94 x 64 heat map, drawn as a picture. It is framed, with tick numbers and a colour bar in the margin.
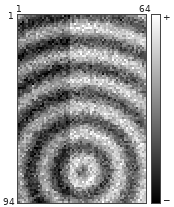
On average the colour sits 50% of the way up the scale. A vertical seam about 40% of the way across splits the table, and the right part is higher. Concentric rings centre on the bottom middle.
